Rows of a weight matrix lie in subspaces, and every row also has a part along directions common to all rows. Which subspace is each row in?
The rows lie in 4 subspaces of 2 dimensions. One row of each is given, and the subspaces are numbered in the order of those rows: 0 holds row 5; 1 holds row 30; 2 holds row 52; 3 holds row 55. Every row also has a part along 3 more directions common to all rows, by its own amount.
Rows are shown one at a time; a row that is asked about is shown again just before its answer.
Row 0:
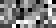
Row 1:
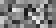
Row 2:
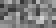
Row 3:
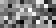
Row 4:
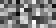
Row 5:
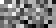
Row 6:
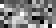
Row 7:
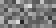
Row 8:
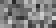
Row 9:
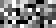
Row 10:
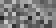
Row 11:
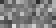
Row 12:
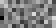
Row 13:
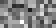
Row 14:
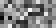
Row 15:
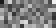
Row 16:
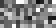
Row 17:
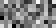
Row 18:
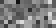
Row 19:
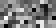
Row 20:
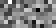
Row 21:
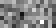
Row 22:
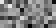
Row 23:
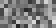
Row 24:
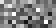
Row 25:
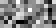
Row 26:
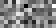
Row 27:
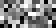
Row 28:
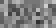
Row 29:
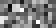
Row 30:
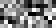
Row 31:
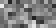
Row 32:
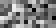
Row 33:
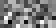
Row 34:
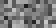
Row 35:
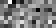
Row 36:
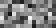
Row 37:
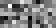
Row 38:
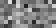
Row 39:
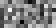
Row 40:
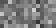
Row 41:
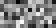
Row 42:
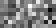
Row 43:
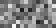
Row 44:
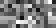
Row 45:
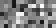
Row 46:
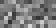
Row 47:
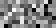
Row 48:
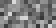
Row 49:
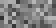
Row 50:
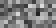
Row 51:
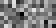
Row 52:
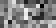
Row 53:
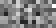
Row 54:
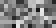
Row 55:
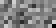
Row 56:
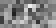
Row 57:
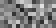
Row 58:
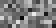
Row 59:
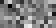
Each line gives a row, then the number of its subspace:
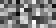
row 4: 3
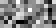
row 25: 1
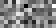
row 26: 3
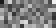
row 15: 0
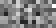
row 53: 3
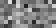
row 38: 3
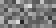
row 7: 1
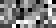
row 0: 1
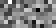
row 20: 3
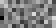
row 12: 0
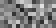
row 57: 1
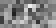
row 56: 2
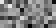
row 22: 0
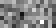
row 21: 3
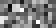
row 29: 2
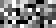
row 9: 0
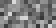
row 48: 2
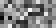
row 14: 1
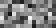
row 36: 2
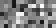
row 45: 3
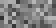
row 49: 0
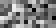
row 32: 2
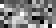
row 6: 3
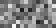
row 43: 1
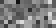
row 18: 1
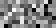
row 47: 2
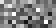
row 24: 0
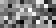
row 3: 1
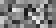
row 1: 2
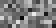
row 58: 1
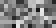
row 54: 0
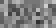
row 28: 0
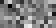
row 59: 0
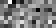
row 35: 3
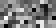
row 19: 2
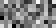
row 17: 1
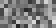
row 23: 1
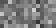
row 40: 2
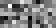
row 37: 2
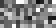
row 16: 0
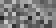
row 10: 0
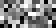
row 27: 1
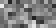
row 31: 3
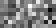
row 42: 1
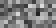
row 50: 3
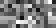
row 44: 1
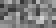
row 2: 3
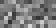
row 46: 2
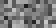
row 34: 3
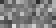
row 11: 0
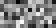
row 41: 0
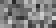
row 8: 2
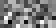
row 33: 2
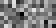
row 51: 3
